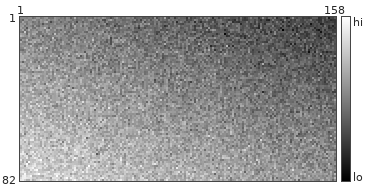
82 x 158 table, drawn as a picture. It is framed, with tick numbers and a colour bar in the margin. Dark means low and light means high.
Mirror symmetry: none. Slope: up to the bottom left. Stripes: none. Ninth with the highest average: bottom left. Ninth with the lowest average: top right. Odd rows or columns: none. Histogram: bell-shaped.
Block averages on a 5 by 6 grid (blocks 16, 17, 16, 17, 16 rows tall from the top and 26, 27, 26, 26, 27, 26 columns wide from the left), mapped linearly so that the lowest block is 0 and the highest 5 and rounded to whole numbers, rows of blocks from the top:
221100
332211
433221
443322
554433
